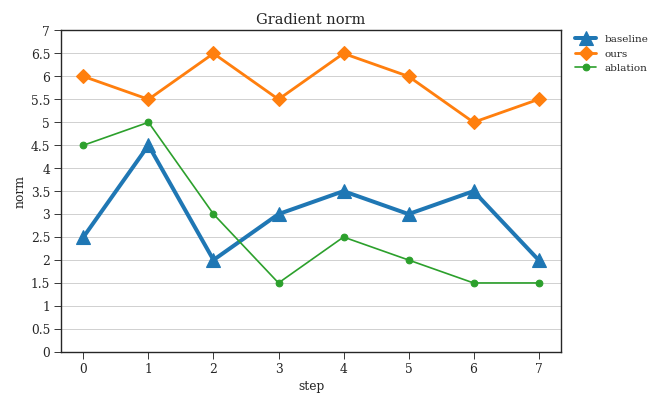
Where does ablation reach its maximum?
1
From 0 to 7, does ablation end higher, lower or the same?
lower
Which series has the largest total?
ours
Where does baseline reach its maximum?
1
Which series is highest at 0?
ours
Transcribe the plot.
Title: Gradient norm
x-axis: step, ticks 0 1 2 3 4 5 6 7
y-axis: norm, ticks 0 0.5 1 1.5 2 2.5 3 3.5 4 4.5 5 5.5 6 6.5 7
Legend: baseline, ours, ablation
Values:
baseline: 2.5 4.5 2 3 3.5 3 3.5 2
ours: 6 5.5 6.5 5.5 6.5 6 5 5.5
ablation: 4.5 5 3 1.5 2.5 2 1.5 1.5
